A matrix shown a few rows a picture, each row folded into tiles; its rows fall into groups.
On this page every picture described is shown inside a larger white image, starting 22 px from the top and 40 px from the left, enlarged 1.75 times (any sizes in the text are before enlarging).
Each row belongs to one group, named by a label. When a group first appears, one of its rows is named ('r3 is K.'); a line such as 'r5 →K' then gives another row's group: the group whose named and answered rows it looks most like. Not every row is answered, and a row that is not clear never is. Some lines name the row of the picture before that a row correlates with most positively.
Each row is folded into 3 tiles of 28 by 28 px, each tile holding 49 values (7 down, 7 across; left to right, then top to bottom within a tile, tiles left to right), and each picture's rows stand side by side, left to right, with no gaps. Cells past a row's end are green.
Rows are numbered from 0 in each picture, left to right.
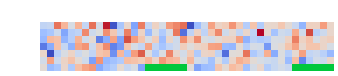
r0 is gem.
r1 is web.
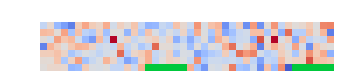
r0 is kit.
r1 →gem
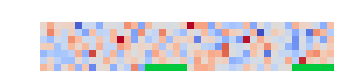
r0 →gem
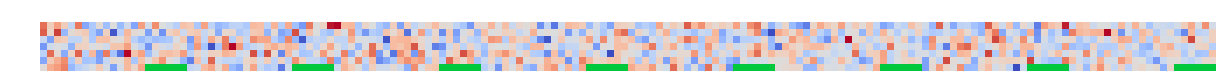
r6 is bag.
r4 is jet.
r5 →kit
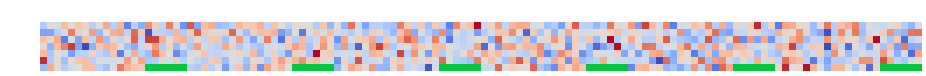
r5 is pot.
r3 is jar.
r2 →bag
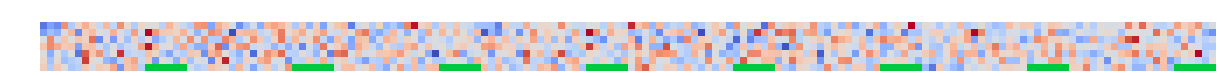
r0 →web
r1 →jar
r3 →web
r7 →jet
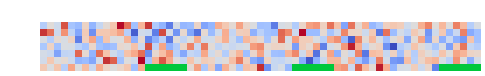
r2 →jet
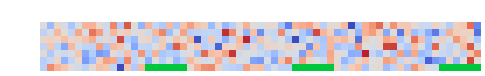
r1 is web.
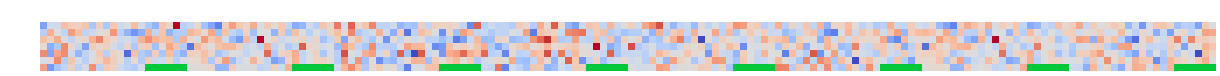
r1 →kit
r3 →jet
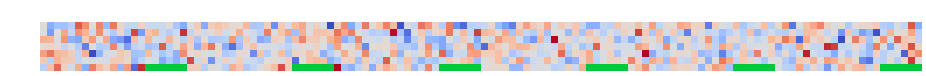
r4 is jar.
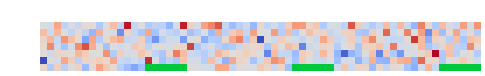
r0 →bag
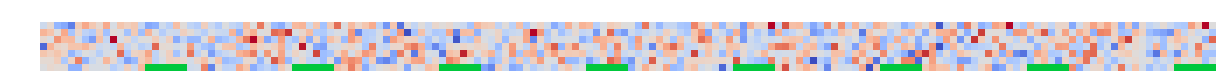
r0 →kit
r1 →jet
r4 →bag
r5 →pot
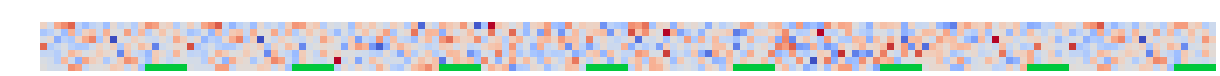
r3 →jar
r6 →kit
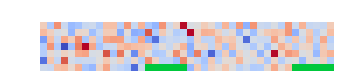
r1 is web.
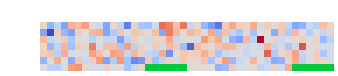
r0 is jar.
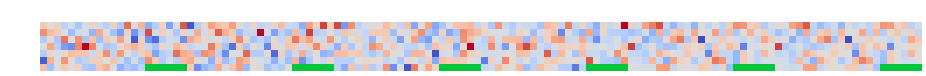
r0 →bag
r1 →web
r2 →jar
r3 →bag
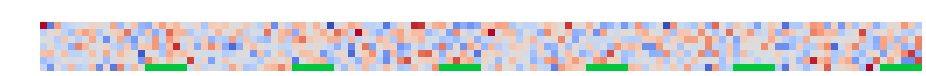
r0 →jar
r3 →jar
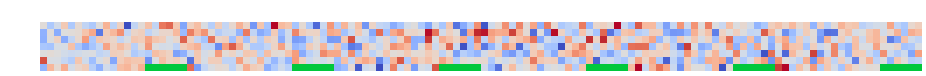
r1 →bag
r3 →web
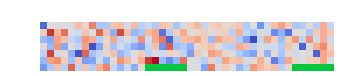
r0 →pot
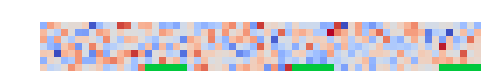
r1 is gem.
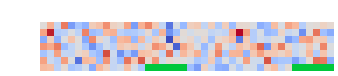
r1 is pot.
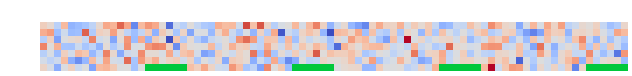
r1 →jet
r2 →kit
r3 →pot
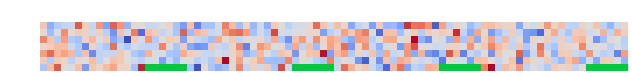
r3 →pot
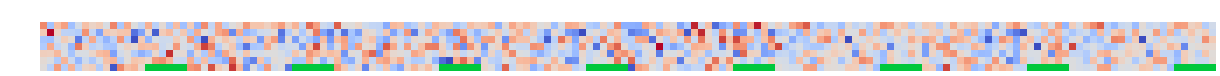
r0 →jar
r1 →jet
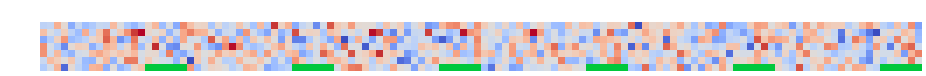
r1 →bag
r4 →jar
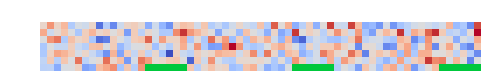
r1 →bag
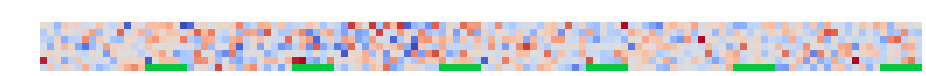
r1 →pot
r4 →kit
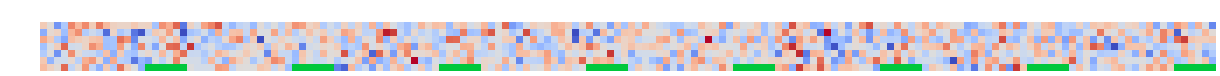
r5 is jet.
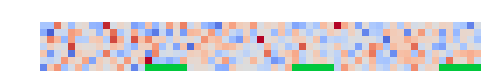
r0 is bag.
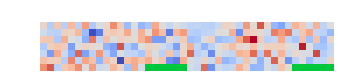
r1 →jet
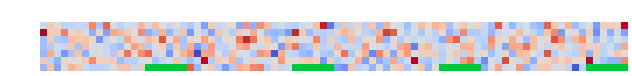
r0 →web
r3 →bag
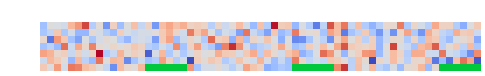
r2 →pot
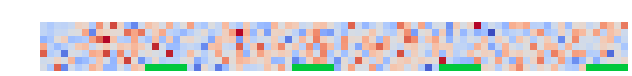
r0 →jet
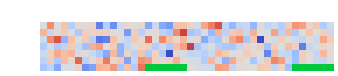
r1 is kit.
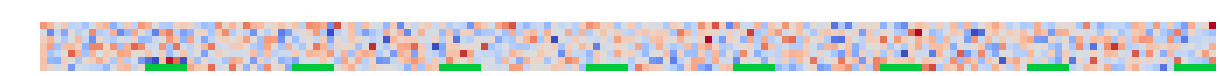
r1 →jet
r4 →gem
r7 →bag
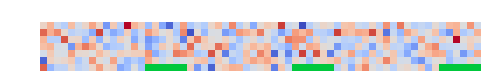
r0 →bag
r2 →web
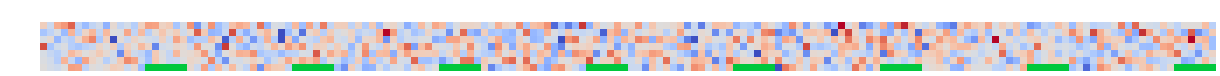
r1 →jar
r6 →kit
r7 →web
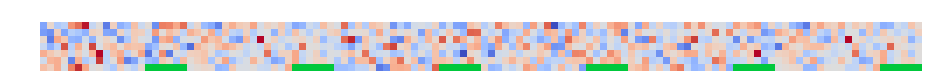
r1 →kit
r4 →jet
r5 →kit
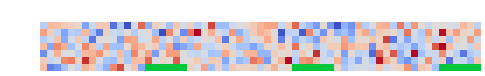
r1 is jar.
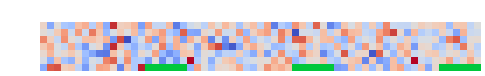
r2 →pot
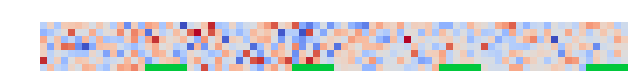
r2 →kit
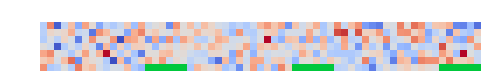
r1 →gem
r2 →jar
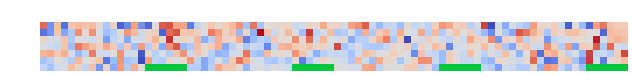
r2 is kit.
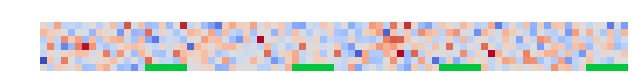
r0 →bag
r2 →jet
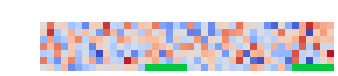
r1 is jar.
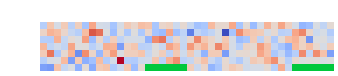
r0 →pot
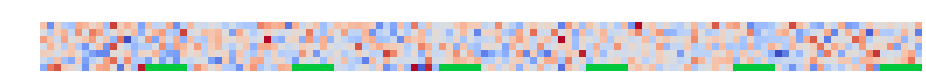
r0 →gem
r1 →gem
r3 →gem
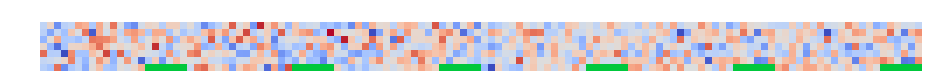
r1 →gem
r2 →web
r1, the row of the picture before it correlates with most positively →0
